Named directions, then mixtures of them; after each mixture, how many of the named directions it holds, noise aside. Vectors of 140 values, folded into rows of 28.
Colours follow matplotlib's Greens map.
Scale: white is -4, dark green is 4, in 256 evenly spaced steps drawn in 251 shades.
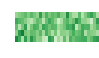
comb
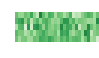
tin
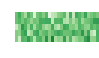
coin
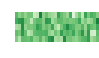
three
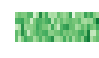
three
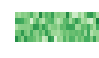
two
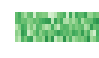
one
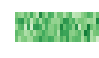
one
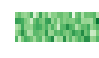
three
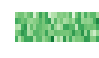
two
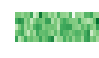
three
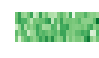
two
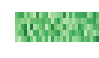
two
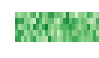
three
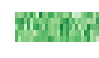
one
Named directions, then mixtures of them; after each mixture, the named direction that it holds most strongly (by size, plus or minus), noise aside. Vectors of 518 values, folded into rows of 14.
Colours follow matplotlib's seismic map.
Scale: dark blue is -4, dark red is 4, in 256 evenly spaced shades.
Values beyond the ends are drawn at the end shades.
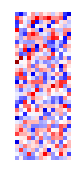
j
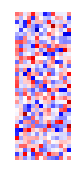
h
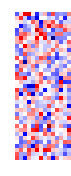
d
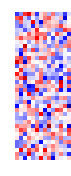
d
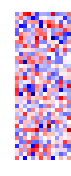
d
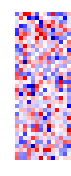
d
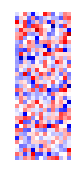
h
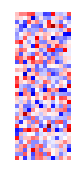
h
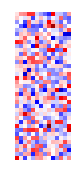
h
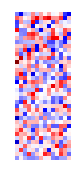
j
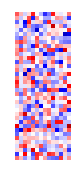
h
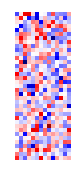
d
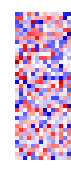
j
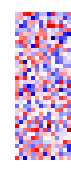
d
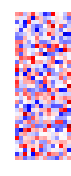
h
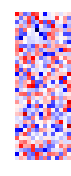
h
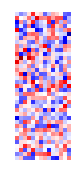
j
